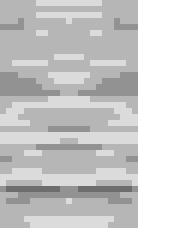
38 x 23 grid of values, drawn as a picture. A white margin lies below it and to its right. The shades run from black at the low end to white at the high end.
No overall slope runs across the table. It is mirror symmetric from left to right. The grain runs across in streaks. Overall the values sit about 70% of the way up the scale.
